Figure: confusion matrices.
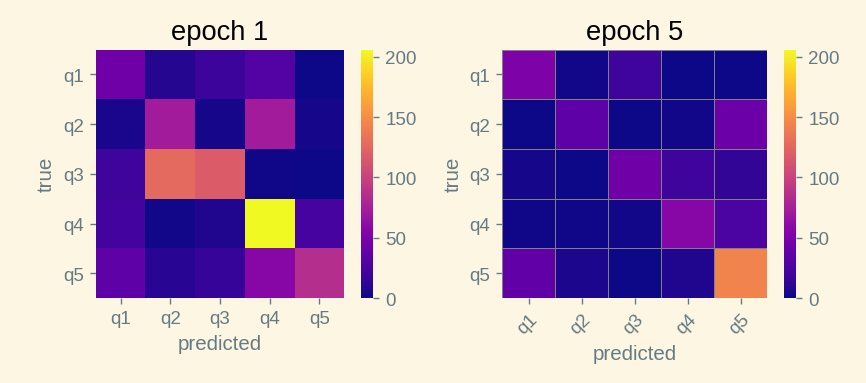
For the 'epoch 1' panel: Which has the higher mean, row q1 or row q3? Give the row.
q3
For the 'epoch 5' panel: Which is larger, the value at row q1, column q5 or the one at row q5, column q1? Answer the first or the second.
the second
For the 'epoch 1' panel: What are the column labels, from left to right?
q1, q2, q3, q4, q5
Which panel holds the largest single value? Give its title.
epoch 1
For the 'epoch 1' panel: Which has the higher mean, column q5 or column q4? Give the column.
q4
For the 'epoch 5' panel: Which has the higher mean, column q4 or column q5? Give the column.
q5
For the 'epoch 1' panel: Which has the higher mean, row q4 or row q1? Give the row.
q4
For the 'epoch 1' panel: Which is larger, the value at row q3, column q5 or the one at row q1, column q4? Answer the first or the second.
the second
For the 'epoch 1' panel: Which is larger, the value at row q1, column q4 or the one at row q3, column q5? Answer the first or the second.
the first
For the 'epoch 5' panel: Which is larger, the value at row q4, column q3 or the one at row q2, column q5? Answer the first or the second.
the second
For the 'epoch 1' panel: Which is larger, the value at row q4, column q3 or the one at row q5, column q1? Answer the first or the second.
the second
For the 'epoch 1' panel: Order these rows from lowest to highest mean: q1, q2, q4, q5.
q1, q2, q5, q4
